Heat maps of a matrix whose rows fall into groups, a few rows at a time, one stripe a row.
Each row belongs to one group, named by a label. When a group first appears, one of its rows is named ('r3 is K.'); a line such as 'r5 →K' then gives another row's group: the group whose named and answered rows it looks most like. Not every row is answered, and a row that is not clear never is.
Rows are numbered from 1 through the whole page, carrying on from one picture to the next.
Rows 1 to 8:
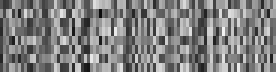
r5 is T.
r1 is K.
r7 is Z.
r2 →T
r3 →K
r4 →K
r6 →K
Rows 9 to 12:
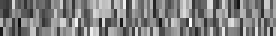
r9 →K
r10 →K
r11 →T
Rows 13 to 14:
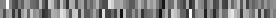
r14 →T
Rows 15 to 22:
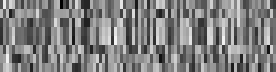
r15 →K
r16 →T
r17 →K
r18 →K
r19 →K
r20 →T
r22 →Z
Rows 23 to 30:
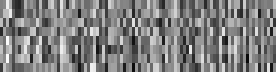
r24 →Z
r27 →T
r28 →T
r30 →Z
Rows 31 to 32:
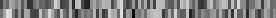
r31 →K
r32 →Z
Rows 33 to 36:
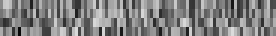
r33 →Z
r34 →Z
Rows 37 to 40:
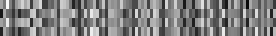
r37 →T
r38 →Z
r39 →T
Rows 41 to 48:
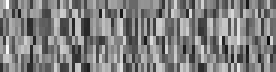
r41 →Z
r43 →K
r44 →K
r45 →T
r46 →T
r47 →Z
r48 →K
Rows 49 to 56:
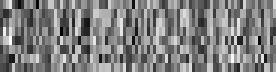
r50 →K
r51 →K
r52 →K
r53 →Z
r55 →T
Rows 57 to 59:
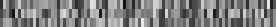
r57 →Z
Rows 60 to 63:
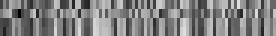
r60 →K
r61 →Z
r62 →K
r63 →K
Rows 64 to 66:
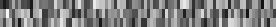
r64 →K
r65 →T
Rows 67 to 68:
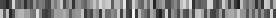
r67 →K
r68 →T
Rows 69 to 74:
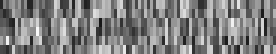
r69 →K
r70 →K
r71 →T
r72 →T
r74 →K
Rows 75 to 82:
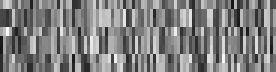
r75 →Z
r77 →K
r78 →Z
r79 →Z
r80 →Z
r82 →K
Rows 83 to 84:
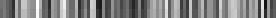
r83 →T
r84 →T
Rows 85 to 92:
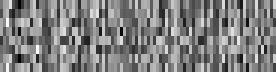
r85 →Z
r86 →Z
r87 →T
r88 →T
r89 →K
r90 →T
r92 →T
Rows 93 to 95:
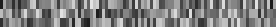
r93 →Z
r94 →T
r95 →K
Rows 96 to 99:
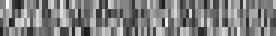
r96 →Z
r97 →T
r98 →T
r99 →K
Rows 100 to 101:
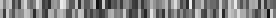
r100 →T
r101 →T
